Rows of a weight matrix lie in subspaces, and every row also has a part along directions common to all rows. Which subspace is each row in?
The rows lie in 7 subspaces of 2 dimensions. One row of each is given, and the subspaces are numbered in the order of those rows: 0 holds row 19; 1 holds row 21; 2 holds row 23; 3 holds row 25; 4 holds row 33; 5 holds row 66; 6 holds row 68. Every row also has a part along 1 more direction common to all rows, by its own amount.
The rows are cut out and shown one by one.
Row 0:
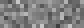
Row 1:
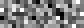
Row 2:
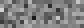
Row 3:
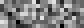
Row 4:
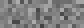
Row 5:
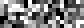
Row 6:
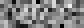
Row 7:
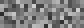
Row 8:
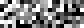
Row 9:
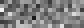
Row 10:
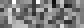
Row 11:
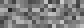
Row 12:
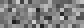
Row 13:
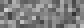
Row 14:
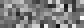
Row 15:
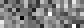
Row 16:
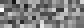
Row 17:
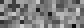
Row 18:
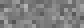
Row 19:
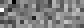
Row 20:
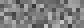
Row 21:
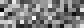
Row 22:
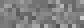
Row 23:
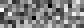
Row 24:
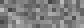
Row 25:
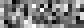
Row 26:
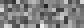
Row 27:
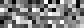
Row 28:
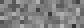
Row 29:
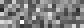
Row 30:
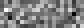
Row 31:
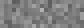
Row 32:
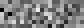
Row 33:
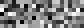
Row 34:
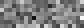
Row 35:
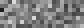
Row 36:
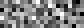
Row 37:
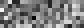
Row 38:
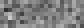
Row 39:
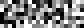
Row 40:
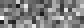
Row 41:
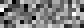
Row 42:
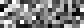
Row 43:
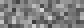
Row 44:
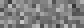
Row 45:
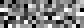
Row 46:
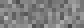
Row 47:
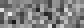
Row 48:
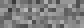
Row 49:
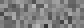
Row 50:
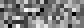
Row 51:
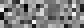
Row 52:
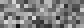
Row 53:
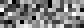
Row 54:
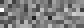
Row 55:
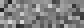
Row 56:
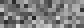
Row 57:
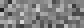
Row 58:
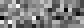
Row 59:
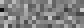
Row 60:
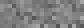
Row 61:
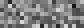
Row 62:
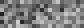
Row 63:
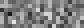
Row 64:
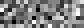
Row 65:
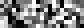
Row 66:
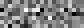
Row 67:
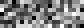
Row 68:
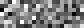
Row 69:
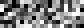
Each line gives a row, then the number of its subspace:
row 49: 4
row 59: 5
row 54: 5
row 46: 4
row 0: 4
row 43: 3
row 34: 1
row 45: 5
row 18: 6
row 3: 0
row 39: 2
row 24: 0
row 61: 1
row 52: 5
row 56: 5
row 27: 0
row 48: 0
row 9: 0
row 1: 2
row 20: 4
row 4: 3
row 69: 1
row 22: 1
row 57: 1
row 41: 6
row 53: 3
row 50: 5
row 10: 0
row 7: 4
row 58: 6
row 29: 2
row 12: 3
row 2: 2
